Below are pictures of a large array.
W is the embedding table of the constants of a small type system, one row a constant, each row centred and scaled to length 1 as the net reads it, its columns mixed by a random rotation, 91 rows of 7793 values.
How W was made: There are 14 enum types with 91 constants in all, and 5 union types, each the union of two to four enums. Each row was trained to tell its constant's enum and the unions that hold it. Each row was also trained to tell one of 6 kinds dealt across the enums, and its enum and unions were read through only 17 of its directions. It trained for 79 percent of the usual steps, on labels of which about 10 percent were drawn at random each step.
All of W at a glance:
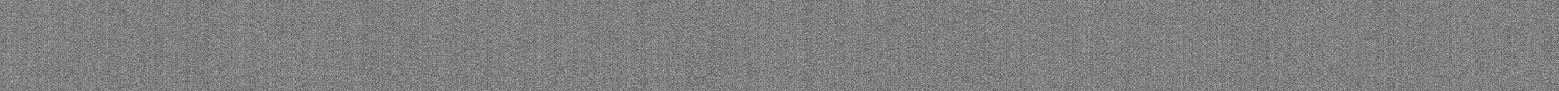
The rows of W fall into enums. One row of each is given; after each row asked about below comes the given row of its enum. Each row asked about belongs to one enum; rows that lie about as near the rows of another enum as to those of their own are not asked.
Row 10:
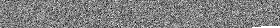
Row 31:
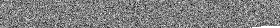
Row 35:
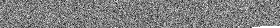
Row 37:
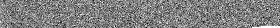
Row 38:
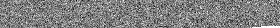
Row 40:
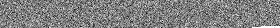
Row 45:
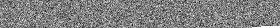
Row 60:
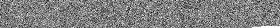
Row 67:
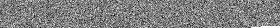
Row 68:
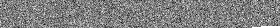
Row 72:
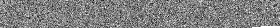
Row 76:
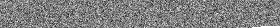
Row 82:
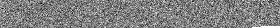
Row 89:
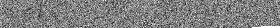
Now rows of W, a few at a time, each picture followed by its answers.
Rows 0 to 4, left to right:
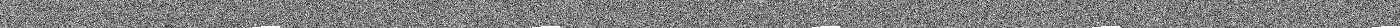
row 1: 38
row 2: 72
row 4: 68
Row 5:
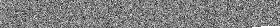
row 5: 68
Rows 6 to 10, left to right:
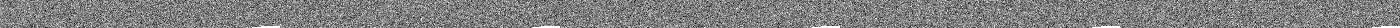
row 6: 45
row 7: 89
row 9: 31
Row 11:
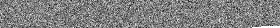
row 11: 60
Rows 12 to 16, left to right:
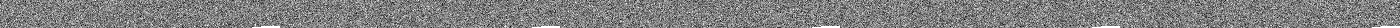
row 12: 10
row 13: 72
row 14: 38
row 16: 67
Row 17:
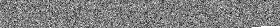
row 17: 89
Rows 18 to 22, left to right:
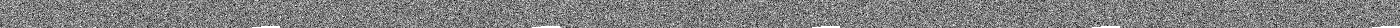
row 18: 72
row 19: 35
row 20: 72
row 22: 45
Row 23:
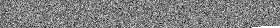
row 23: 35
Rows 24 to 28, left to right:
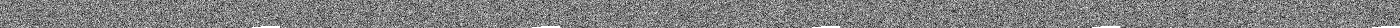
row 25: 76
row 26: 82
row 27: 35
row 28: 37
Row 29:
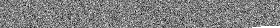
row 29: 45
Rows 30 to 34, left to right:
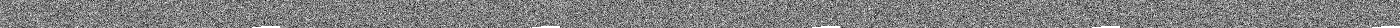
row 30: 82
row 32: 68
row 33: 67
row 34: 38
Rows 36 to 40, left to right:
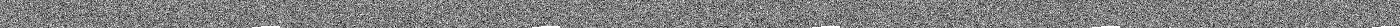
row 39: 38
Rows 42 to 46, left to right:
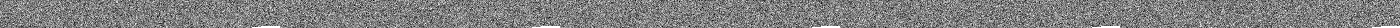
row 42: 35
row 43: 82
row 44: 10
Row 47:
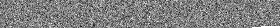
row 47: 40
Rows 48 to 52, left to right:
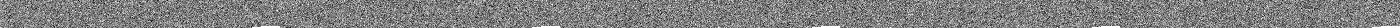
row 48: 10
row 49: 72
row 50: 10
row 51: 37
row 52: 60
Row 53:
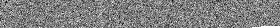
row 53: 31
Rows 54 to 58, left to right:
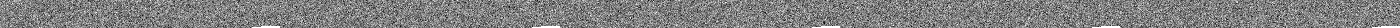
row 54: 82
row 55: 60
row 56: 82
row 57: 40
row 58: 35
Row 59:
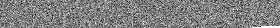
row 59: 38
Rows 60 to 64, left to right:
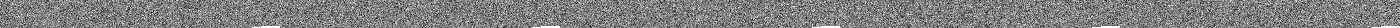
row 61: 89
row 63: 68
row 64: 40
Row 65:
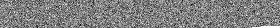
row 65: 31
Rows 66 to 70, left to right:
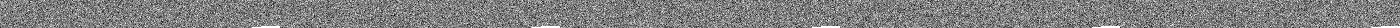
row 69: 82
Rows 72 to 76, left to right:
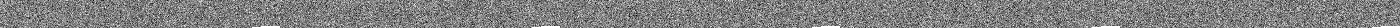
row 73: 89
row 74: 10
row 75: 40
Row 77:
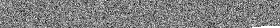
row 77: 31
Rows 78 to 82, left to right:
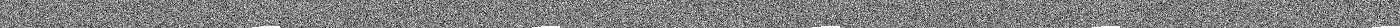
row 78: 31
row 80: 38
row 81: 72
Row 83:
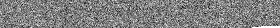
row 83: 60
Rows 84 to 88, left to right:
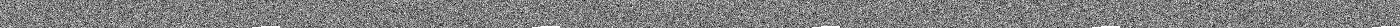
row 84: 68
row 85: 35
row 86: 89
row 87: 10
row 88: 40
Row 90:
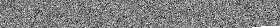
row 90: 67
